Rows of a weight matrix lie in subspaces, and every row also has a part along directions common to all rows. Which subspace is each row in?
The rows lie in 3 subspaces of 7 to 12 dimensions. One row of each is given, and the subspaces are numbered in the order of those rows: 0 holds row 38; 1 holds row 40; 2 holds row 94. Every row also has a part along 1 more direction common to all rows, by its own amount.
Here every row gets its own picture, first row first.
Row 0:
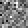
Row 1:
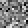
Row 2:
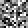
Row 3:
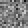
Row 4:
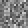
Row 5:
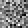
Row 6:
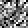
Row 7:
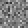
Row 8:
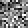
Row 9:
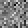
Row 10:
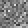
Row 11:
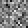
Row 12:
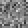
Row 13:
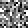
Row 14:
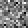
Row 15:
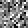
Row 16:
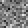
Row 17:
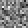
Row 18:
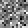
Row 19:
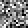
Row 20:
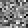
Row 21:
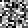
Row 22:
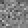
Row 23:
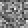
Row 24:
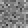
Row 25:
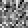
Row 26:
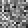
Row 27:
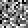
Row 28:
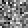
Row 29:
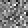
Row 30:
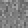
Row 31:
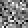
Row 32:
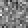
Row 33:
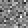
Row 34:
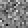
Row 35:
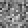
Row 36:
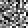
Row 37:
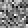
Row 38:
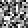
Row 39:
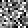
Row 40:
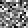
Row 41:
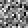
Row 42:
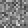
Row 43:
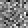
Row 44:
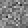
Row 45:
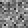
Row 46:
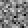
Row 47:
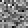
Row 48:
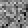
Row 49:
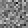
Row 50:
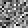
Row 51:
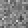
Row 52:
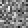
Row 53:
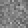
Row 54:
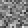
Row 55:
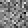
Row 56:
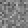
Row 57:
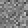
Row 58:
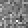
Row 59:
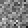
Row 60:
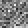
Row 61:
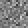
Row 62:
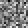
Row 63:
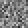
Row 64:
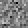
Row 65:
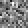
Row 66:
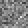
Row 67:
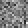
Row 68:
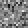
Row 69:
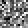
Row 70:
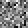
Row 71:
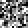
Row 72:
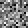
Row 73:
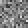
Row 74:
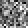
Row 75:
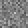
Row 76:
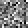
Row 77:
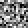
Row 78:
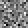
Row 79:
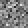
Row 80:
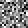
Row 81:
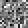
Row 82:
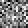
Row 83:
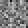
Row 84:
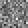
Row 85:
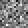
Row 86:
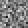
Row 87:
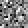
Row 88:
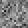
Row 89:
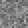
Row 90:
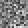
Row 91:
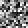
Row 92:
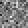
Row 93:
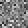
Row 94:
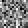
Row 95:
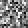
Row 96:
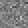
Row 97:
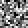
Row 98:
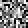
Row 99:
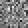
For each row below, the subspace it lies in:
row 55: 0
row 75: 1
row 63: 0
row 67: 1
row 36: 0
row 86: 1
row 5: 0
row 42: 2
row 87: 1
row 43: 0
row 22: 1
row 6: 2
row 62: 0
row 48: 0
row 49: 2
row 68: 2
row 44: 1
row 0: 2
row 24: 1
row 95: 2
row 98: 2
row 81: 1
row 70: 1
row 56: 2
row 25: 2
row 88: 0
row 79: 1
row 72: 0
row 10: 0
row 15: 0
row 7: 0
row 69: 0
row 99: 0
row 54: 0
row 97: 0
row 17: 0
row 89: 0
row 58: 1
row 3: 2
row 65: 2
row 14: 2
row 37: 0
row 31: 2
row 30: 2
